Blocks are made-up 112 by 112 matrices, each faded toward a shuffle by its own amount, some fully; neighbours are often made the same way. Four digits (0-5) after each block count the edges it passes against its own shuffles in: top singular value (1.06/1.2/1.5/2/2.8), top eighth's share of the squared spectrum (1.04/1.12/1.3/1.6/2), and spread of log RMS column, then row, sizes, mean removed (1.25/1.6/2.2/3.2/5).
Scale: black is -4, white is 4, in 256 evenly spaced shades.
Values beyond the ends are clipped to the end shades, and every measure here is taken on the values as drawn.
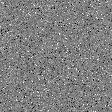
0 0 0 0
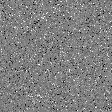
1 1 0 0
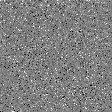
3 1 0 0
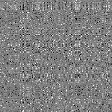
5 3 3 2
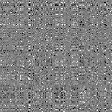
5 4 3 3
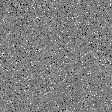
2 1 0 0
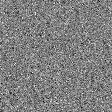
2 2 0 0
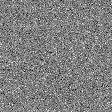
1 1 0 0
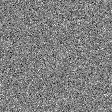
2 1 0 0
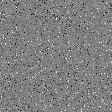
2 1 0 0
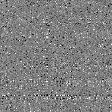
4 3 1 2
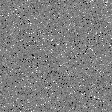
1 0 0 0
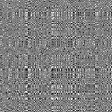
5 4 4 4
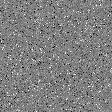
0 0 0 0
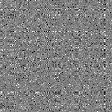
5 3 2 2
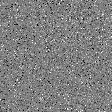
3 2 0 0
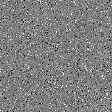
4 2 1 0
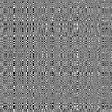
5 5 4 4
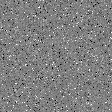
2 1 0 0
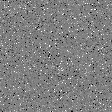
0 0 0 0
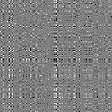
5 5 4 3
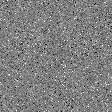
0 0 0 0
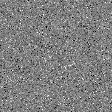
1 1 0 1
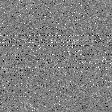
2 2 0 3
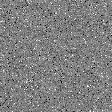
3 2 0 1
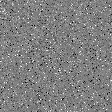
0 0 0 0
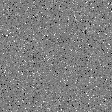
1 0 0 0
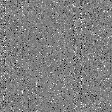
2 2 3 0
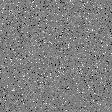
0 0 0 0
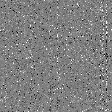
2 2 2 0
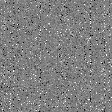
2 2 2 0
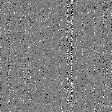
3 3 3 0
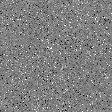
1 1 1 0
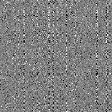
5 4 3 2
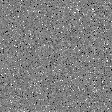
3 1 1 0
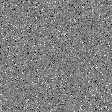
2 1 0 0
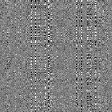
5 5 4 3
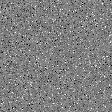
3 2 0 0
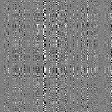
5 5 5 3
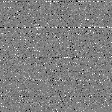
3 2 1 2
